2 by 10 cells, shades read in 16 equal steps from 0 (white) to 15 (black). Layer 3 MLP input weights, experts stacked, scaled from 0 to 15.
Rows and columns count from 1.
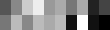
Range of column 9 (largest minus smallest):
1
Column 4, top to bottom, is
1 4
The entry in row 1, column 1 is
10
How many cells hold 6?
1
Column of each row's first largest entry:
9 10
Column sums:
18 11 10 5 11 9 22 5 27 26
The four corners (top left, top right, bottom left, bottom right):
10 11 8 15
